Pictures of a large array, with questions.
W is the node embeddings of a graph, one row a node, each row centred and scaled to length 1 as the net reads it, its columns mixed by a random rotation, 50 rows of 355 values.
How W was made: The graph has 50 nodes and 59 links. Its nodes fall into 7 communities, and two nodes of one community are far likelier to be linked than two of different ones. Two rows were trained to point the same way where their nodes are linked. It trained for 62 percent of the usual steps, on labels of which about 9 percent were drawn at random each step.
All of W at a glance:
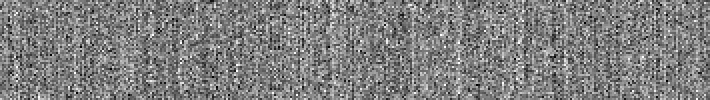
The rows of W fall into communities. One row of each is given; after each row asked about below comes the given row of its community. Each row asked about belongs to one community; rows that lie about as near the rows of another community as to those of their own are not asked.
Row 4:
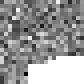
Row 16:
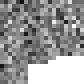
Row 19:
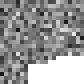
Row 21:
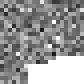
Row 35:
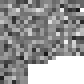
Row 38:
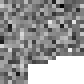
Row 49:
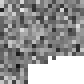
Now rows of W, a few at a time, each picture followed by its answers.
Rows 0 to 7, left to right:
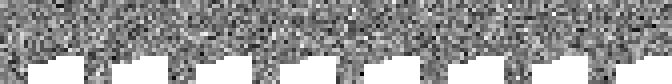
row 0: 38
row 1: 16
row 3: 16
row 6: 38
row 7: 35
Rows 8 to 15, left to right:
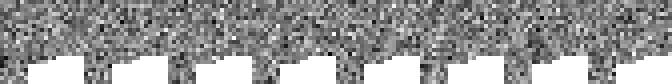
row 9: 19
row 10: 38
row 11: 35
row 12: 19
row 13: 16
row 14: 16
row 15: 19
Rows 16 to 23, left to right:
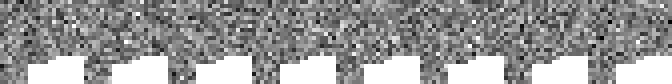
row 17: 4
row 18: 38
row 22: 19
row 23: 16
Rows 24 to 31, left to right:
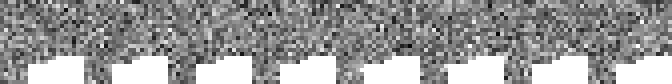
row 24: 49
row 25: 21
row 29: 21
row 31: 21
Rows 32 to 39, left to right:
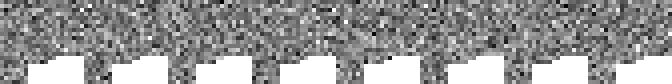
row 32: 35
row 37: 38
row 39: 21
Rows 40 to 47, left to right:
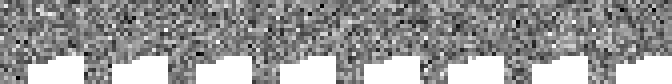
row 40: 38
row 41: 19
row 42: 16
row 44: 49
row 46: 21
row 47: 49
